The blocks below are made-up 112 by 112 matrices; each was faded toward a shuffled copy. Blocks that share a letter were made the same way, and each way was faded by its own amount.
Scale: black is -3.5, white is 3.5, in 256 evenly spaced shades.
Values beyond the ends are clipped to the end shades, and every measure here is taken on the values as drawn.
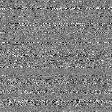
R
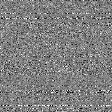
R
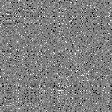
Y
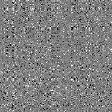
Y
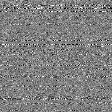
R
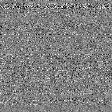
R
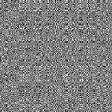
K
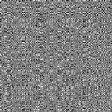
K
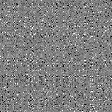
Y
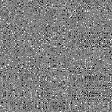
Y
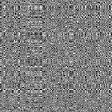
K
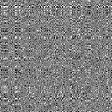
K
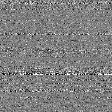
R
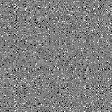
Y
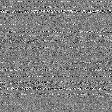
R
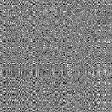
K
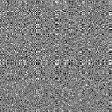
K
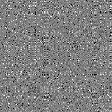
Y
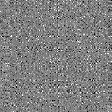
Y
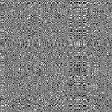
K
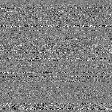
R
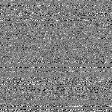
R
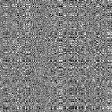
K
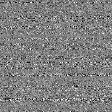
R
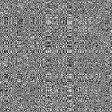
K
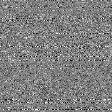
R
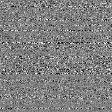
R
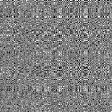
K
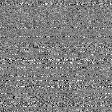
R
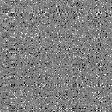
Y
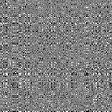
K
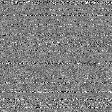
R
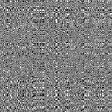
K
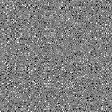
Y
